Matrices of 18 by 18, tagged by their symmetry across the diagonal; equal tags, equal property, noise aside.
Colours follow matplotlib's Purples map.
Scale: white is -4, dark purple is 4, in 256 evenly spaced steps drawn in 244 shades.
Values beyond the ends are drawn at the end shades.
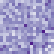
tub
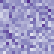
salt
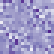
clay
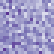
clay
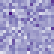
clay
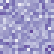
tub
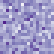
clay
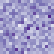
tub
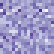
salt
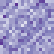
tub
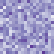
salt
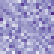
clay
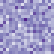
clay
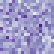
salt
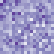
tub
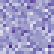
clay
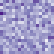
salt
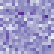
salt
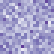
tub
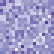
tub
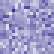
clay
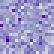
salt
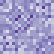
tub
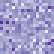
salt
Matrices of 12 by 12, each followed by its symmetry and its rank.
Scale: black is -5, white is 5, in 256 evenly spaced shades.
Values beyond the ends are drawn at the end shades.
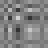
symmetric, rank one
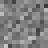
antisymmetric, full rank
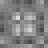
symmetric, rank two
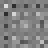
symmetric, rank two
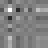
symmetric, rank one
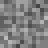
antisymmetric, full rank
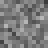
neither, full rank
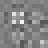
symmetric, rank two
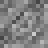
symmetric, full rank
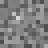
symmetric, full rank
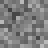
symmetric, full rank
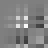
symmetric, rank one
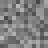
antisymmetric, full rank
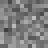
neither, full rank
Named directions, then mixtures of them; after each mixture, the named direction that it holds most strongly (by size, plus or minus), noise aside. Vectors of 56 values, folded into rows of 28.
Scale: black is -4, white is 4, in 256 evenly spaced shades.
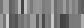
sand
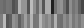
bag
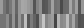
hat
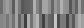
hat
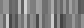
sand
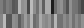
bag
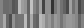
bag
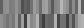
hat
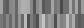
hat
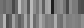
bag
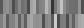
hat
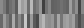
hat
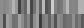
bag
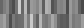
bag
